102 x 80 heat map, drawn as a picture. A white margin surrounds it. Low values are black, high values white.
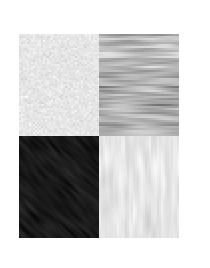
The table splits into 2 rows of 2 panels. Panel 1,1: very high, fine-grained, faint in contrast. Panel 1,2: high, streaked across. Panel 2,1: very low, slanting down to the right, faint in contrast. Panel 2,2: very high, streaked downward, faint in contrast.
